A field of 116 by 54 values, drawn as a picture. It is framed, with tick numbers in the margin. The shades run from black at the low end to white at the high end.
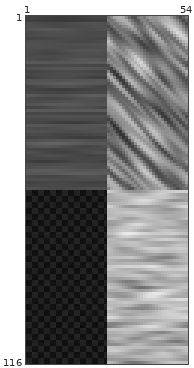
The table splits into 2 rows of 2 panels. Panel 1,1: low, streaked across, faint in contrast. Panel 1,2: middling, slanting down to the right, strong in contrast. Panel 2,1: very low, checkered, faint in contrast. Panel 2,2: high, streaked across.
